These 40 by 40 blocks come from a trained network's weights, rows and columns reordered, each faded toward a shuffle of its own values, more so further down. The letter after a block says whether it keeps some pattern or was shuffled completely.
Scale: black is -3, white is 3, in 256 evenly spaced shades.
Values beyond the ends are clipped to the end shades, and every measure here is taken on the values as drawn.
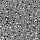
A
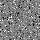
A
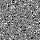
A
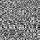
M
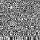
M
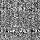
M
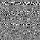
M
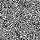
A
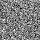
A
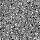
A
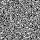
A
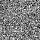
A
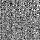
M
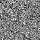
A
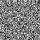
M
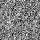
M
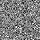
M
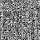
M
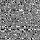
M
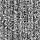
M
